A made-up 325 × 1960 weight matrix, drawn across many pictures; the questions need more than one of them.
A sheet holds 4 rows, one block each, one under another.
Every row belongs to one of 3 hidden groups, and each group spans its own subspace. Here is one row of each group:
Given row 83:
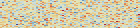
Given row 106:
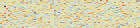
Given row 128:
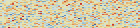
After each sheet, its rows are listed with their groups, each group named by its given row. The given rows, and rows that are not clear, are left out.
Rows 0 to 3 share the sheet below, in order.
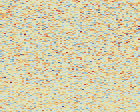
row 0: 128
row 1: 128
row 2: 106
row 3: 106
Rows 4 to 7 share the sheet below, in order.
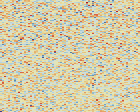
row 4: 83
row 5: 128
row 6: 128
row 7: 83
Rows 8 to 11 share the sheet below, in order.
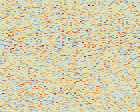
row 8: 83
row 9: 128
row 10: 106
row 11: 106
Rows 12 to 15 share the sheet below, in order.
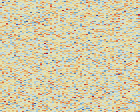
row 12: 83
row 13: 83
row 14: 128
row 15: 106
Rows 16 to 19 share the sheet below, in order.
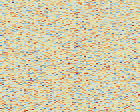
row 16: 83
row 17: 106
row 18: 106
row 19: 128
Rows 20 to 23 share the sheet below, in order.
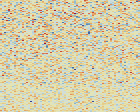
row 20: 106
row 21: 83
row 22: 106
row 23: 106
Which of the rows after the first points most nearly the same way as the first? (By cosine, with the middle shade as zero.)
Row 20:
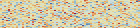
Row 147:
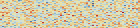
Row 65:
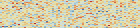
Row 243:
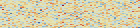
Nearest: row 147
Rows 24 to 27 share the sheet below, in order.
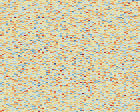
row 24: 128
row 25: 83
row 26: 83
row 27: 83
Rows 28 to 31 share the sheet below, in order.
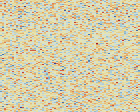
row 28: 128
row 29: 83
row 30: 83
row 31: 106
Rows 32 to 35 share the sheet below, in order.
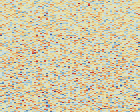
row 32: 83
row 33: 83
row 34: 128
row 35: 83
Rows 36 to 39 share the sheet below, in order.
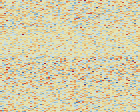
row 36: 106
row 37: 128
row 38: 83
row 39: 106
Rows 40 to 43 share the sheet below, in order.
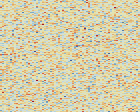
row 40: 83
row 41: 106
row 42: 128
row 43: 83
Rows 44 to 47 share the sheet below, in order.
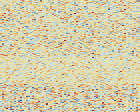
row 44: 106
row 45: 83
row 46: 83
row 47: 128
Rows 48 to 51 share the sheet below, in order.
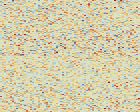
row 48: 83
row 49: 128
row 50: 128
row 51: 83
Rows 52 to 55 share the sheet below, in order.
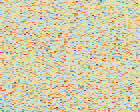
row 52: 106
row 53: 128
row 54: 83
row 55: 128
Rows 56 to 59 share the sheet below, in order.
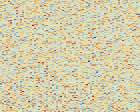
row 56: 83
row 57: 83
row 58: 83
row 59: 106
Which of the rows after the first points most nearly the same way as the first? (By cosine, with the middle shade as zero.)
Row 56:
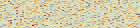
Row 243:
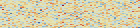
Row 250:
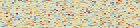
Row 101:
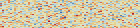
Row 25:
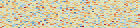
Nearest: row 250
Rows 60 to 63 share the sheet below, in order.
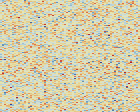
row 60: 128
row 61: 128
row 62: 128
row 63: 83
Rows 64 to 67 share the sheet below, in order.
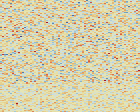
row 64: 83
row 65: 106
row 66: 83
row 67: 128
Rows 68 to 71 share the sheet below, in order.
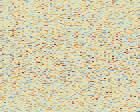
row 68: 83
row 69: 106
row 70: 83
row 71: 83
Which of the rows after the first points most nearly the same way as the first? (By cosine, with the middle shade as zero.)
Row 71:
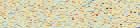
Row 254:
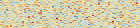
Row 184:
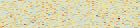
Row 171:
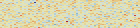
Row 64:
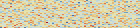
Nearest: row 64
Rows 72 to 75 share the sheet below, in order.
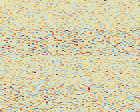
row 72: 106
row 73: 106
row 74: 106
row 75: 83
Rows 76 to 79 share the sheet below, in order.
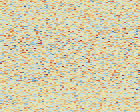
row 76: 128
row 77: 128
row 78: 83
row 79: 128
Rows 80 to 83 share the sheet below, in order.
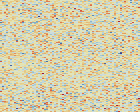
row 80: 106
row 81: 83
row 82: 128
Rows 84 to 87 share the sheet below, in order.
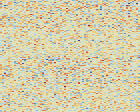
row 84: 128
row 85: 106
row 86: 106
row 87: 106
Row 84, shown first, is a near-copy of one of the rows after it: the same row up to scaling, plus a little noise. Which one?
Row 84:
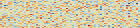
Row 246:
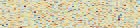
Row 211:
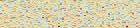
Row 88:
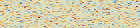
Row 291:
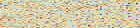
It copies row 291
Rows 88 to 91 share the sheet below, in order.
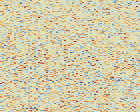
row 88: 128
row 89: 106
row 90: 83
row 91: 106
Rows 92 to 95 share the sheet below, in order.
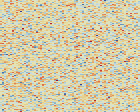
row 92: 128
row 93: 106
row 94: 128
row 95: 128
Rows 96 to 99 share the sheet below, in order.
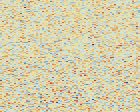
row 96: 128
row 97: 128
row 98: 128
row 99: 106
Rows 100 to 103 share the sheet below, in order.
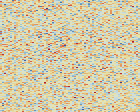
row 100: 83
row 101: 128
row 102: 106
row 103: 106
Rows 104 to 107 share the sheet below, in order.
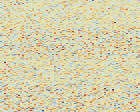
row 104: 106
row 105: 128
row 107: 106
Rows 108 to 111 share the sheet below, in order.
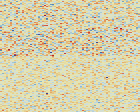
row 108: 83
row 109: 83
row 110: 128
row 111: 83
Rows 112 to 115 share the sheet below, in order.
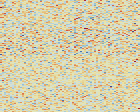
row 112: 106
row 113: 106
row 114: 128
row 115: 83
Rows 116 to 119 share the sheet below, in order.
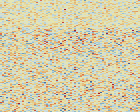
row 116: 106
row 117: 83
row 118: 106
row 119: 83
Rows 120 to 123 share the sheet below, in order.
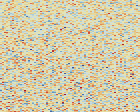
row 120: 128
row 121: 83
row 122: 106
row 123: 128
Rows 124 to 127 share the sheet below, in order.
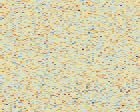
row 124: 83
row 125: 83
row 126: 83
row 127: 128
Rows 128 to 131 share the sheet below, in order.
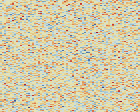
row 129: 106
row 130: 83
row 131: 128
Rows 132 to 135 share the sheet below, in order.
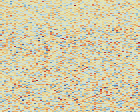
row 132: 128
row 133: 83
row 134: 83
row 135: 128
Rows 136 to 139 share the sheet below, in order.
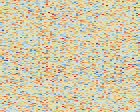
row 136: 106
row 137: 83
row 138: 83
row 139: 106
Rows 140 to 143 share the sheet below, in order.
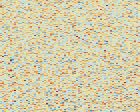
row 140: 128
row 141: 83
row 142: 128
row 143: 128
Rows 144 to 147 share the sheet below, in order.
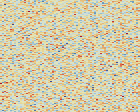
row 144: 128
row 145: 128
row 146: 106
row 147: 83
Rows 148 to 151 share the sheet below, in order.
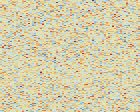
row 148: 83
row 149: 106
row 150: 128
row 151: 106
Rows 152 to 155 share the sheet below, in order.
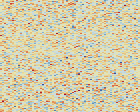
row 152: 128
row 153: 106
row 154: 106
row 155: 128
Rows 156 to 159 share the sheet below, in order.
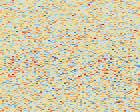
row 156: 83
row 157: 106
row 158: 128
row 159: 128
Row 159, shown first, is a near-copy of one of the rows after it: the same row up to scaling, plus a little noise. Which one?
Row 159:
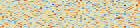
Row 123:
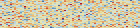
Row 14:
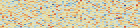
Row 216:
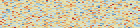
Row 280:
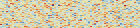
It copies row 14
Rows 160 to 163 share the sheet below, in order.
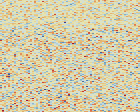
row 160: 128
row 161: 83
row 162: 106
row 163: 128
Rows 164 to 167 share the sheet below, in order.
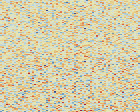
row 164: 106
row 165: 106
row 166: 106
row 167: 83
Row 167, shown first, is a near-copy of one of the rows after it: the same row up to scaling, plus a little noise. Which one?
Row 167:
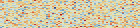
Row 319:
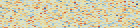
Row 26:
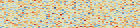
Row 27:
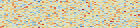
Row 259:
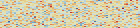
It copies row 26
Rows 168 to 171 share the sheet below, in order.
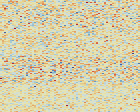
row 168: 83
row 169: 83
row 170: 106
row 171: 128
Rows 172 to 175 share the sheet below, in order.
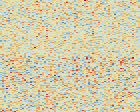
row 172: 106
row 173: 83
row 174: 128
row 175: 83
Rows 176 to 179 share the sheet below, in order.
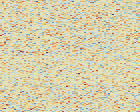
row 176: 83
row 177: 106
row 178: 83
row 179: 106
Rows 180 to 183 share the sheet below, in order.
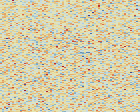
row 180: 128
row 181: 106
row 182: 83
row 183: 128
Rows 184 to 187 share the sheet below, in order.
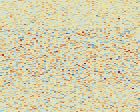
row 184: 83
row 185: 128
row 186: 83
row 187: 83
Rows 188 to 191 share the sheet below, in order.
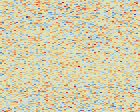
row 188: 106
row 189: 128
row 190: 83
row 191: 83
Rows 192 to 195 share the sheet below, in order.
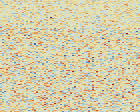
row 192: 83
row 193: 128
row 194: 83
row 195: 83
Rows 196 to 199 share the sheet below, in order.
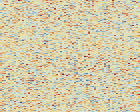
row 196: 83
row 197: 83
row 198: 106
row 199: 128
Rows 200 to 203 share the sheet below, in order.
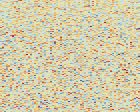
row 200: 83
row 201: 106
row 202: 106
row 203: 106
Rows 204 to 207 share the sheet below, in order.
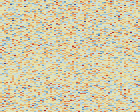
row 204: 128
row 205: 128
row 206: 106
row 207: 106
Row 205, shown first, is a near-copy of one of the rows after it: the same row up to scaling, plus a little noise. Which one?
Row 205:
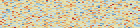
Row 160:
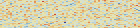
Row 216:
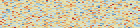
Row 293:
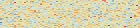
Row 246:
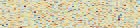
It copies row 216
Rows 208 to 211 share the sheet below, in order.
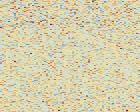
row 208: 83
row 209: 128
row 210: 83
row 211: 128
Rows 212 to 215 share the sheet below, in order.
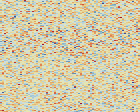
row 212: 128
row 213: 106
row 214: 128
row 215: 83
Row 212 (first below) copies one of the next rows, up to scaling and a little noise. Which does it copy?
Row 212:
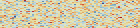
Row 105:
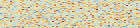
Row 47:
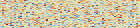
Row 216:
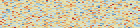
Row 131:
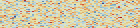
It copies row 131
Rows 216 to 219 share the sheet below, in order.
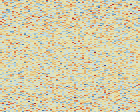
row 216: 128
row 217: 128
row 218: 128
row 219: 106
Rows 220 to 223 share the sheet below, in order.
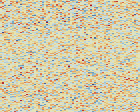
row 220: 106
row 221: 106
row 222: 128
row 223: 83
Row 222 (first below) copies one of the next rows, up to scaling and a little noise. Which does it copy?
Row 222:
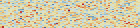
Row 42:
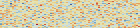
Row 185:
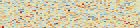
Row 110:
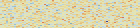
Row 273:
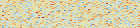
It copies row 185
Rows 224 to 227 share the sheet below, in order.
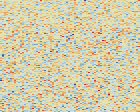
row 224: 106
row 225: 128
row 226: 128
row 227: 106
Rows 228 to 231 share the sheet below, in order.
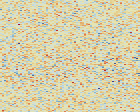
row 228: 106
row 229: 128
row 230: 83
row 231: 128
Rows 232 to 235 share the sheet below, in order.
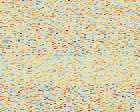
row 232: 106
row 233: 106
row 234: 106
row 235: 83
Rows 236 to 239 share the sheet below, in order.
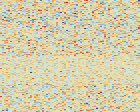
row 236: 106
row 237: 106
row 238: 83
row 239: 83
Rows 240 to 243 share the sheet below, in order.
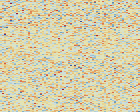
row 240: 83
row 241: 106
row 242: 83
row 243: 106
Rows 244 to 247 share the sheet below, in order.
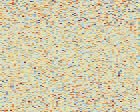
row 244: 128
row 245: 106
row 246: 128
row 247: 106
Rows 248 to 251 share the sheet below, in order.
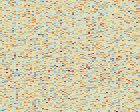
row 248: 128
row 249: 83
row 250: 83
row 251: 83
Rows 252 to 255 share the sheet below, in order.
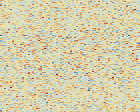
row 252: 128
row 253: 83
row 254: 106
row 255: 83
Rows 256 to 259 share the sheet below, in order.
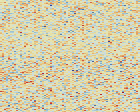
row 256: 106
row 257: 128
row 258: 128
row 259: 83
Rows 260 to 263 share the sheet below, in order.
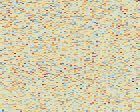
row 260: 106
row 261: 106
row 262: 83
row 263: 128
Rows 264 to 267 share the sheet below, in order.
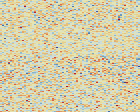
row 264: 128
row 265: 83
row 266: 128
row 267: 106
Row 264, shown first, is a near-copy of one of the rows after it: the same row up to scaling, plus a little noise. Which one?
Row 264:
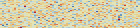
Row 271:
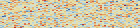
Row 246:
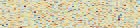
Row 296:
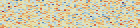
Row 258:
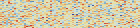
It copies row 246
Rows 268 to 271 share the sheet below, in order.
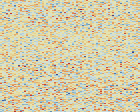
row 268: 106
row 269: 83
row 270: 106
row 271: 128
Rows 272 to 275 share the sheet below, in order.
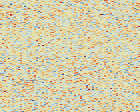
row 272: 128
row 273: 128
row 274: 106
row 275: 83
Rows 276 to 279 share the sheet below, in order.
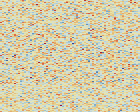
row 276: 106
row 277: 83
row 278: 83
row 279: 128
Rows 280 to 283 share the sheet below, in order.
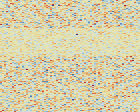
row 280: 128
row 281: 106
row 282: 83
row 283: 83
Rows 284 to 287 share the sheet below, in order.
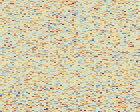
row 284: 128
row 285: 106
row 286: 128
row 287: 83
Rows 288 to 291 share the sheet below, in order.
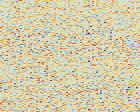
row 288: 83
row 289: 83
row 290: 83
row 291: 128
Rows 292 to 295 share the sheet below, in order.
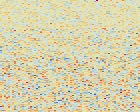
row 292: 106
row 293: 128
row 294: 106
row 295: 106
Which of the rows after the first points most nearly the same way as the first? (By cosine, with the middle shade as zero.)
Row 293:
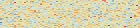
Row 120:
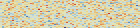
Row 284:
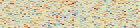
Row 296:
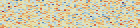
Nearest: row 296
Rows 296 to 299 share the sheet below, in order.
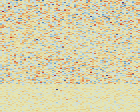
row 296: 128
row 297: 128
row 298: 106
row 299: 106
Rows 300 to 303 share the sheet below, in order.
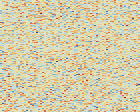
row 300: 106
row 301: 106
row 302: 106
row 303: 106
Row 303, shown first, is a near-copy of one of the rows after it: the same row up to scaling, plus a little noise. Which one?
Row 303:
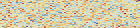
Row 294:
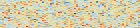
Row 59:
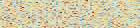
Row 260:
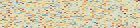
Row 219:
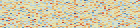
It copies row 260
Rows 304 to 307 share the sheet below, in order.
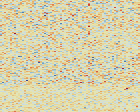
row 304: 83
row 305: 83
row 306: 83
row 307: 128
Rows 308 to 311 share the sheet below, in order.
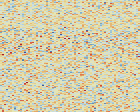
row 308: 128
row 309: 128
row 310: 106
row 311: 128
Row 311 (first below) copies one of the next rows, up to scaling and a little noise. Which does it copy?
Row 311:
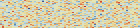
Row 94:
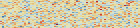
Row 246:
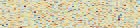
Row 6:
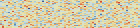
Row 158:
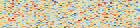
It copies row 6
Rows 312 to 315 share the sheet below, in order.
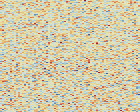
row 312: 106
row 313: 83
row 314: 83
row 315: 128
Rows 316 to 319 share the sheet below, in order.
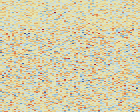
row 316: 83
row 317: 128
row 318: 106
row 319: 83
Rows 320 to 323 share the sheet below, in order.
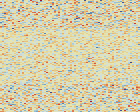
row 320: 106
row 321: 83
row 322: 83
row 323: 128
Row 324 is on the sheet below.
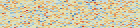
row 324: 83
